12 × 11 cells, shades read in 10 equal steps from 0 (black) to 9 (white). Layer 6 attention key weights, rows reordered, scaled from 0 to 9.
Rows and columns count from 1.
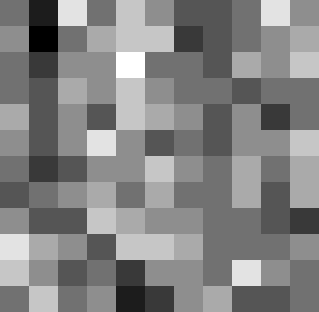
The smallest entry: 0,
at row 2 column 2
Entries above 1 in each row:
10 10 11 11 11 11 11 11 11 11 11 10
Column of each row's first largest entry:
3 5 5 5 5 4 6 4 4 1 9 2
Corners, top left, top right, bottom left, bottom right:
4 5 4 4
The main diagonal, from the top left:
4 0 5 5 7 3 5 4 4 4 4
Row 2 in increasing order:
0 2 3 4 4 5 5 6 6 7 7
